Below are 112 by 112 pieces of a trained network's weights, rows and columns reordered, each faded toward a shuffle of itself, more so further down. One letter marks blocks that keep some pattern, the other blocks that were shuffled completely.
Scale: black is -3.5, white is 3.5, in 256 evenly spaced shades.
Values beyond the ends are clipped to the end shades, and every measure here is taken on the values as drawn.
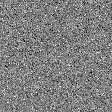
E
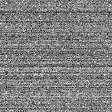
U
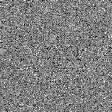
U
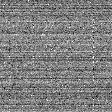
U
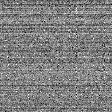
U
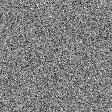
E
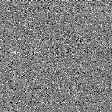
U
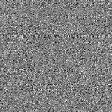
U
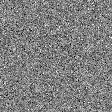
E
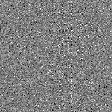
U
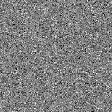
U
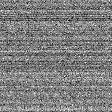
U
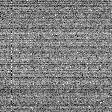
U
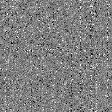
U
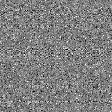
U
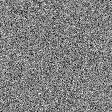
E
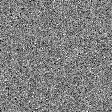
E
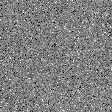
E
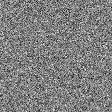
E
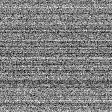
U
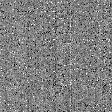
U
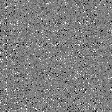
U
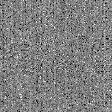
U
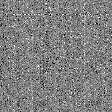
U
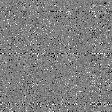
U
